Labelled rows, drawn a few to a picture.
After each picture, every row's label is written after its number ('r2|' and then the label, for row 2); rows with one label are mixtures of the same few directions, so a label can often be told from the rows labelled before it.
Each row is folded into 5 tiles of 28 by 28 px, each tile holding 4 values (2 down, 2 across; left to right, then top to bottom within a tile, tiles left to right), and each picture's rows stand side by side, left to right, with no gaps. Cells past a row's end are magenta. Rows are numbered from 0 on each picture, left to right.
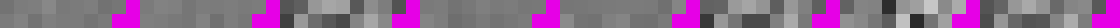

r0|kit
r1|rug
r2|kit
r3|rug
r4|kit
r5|kit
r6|rug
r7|kit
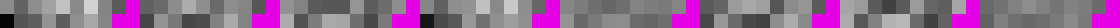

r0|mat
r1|kit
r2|kit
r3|mat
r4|kit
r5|kit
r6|kit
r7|kit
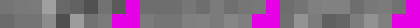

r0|rug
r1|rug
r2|kit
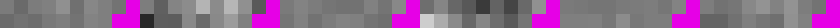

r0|mat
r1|mat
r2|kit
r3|mat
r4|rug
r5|mat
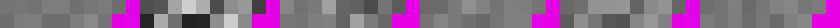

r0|kit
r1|kit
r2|rug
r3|kit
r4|kit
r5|rug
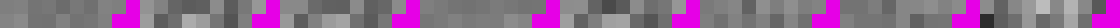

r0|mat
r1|kit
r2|kit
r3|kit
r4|kit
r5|rug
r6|rug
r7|mat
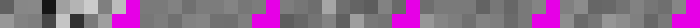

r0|rug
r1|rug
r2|rug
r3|mat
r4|kit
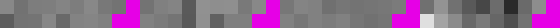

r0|mat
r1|rug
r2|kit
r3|mat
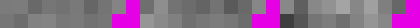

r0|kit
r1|mat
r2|mat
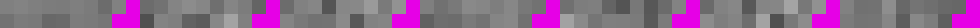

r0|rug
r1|kit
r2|rug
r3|mat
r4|mat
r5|rug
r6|rug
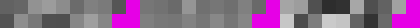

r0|kit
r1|rug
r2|kit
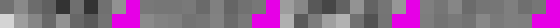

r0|mat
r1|mat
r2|kit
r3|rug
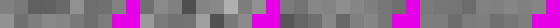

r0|kit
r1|rug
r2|mat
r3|rug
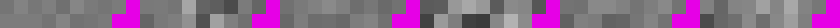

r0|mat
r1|rug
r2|kit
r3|kit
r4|kit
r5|mat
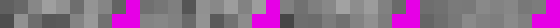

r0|kit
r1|rug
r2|mat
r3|mat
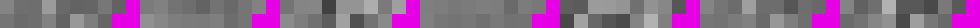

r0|rug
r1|mat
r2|rug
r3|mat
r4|kit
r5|rug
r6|rug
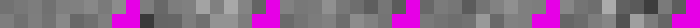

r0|rug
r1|mat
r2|rug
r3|rug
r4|rug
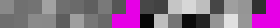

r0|rug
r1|kit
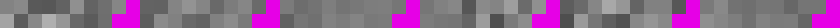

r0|kit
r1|kit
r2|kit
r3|rug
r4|kit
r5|mat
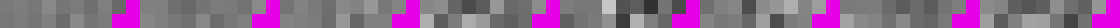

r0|rug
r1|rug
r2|rug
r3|kit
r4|rug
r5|rug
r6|mat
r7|kit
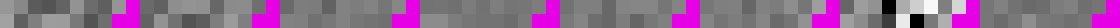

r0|kit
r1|kit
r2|rug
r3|mat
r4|rug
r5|rug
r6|rug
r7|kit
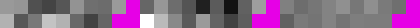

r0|kit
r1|mat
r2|mat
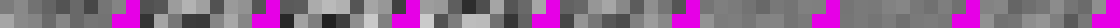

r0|mat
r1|kit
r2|kit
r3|kit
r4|kit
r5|mat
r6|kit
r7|kit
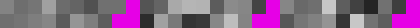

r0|rug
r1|kit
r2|rug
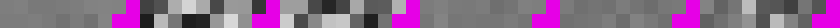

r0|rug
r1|kit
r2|kit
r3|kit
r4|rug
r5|rug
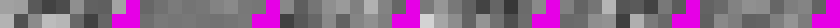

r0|kit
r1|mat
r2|mat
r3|mat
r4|rug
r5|kit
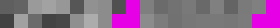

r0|kit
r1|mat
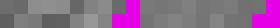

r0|kit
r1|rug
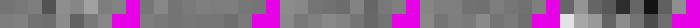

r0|rug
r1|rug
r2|kit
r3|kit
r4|mat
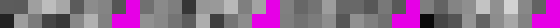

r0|kit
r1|rug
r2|rug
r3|mat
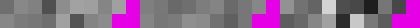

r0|rug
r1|kit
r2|rug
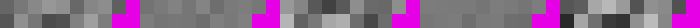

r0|kit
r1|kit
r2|kit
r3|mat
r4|kit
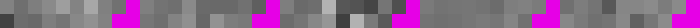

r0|mat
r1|rug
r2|rug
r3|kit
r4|rug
